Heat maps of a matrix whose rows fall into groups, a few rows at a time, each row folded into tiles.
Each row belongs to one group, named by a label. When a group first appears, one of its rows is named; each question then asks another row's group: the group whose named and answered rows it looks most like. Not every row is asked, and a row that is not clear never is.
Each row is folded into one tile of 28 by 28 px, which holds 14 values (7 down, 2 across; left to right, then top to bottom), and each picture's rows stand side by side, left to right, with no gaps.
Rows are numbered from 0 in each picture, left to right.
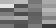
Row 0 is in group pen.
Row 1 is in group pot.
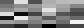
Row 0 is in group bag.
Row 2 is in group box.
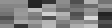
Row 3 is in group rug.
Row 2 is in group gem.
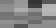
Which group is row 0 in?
pot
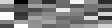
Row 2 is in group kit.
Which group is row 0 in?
gem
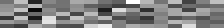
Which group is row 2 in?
bag
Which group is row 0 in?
bag
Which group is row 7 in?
kit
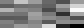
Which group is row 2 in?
pot
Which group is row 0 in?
kit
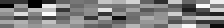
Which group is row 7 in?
pen
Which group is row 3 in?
bag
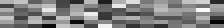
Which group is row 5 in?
pot
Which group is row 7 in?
rug
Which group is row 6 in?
kit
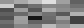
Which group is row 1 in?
kit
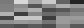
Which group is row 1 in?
rug
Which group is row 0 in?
bag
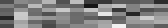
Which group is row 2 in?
kit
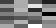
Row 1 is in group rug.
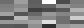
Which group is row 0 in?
bag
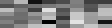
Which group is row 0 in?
kit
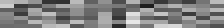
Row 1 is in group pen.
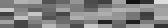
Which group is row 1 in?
gem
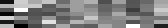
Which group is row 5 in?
pot
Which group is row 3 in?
gem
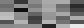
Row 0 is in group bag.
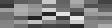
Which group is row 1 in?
bag
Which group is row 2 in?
bag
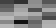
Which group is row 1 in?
gem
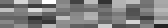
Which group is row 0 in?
kit
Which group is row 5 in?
pot
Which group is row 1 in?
kit
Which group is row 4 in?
box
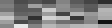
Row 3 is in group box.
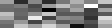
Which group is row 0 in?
gem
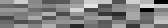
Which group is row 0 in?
kit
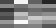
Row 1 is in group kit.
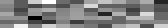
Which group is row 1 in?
kit
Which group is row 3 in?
pen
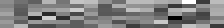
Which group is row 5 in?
box
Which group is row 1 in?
bag
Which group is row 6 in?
kit
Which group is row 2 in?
bag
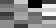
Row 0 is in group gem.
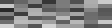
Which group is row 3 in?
box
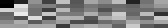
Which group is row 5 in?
bag
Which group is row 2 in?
gem
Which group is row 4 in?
gem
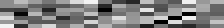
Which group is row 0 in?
rug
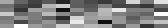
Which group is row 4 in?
kit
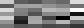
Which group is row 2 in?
bag
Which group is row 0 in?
rug
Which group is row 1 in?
pot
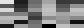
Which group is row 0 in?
gem
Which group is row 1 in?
pot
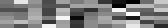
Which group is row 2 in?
rug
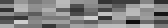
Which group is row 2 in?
pen
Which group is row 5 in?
rug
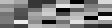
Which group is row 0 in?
box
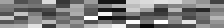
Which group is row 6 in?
box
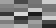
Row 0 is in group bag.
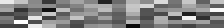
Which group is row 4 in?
pot
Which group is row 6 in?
bag
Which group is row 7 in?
bag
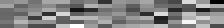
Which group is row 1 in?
bag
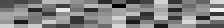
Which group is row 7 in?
bag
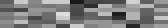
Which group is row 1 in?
kit
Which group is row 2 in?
gem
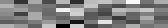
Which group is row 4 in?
kit
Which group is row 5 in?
kit
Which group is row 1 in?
gem
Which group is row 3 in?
box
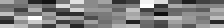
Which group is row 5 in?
pen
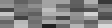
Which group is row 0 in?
gem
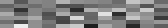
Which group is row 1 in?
rug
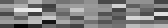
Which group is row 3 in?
rug
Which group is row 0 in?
pot
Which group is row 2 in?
pot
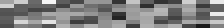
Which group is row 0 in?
box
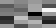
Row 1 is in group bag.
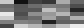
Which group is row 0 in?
gem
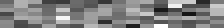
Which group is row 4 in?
pot
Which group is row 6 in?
pen
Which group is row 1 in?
gem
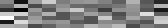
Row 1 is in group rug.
